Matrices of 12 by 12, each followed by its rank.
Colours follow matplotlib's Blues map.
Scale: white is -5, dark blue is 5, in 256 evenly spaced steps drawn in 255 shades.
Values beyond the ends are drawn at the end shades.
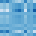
one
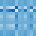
one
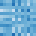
two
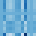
one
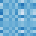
one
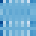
one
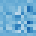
two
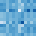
two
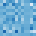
two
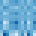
one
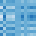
one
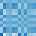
one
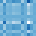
one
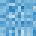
two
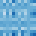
two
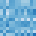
two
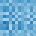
two
